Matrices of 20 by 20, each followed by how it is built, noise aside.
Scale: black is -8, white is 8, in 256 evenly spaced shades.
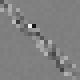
banded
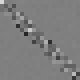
banded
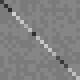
diagonal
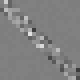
banded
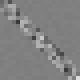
banded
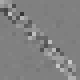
banded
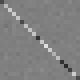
diagonal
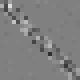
banded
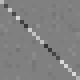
diagonal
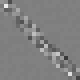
banded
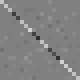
diagonal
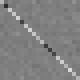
diagonal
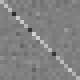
diagonal
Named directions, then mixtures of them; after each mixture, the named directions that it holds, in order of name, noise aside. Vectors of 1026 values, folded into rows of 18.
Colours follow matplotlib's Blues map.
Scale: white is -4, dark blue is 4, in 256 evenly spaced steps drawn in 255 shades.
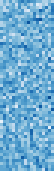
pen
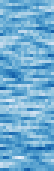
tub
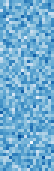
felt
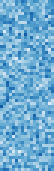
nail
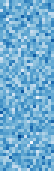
felt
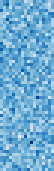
felt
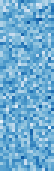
pen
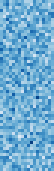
felt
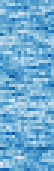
nail, tub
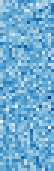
pen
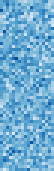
felt, nail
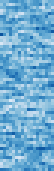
nail, tub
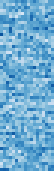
nail, tub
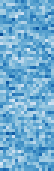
nail, tub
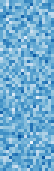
felt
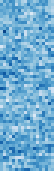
nail, tub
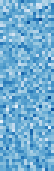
pen
